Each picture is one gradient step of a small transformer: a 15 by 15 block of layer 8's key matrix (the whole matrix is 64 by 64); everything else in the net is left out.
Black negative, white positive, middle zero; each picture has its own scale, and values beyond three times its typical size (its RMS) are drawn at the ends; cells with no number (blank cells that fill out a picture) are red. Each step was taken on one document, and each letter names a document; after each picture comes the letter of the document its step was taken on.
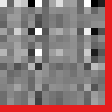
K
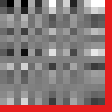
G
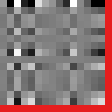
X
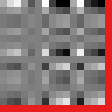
X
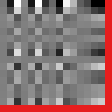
G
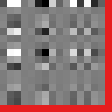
K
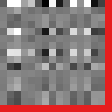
K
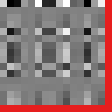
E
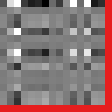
K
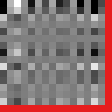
G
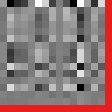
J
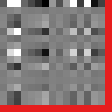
K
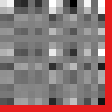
G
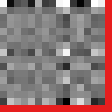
X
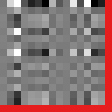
K
